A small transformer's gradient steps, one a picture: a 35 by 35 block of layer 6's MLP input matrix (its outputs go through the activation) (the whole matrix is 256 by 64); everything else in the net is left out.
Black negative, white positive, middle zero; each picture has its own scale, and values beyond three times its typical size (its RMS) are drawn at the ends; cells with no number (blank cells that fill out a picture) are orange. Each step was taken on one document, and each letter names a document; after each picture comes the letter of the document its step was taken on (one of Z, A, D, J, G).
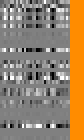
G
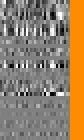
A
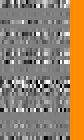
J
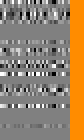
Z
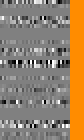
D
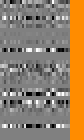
G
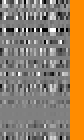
A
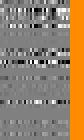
D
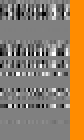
Z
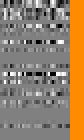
G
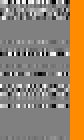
Z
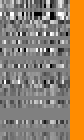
A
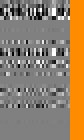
Z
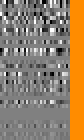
A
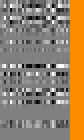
G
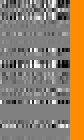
D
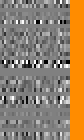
J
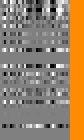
G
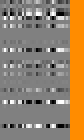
G
